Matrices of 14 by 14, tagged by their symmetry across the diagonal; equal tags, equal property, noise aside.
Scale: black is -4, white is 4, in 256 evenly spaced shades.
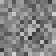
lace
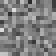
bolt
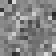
lace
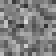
bolt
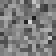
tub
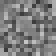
lace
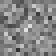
lace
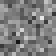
bolt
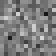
tub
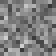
tub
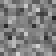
bolt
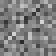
bolt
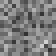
lace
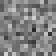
tub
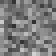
tub
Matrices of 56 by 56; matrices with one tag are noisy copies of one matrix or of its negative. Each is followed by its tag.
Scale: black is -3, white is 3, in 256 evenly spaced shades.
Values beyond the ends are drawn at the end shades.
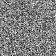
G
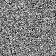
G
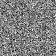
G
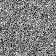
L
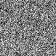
L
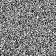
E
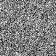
L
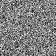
E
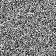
E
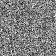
G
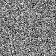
G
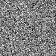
G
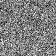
L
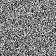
E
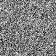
L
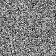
G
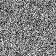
L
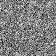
L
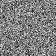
E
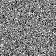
E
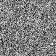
L
